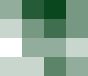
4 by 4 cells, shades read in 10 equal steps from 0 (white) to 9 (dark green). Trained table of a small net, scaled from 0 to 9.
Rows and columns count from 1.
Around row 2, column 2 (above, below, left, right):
8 4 2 7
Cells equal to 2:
4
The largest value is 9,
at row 1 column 3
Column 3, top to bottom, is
9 7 4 6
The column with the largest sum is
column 3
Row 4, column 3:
6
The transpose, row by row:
4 2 0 2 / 8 5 4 2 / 9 7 4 6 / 5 5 2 4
